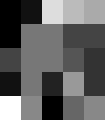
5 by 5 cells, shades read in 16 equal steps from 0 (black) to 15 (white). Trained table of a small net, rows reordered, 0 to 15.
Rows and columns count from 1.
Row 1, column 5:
10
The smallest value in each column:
0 1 0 4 3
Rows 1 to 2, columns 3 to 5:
13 11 10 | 7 4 4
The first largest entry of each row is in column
3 2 2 4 1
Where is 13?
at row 1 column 3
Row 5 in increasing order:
0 6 8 8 15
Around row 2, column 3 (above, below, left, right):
13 7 7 4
